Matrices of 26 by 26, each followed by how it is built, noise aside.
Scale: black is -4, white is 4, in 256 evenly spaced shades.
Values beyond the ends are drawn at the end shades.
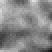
smooth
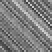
Toeplitz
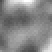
smooth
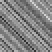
Toeplitz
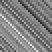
Toeplitz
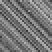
Toeplitz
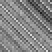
Toeplitz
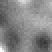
smooth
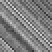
Toeplitz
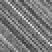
Toeplitz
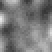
smooth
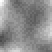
smooth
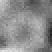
smooth
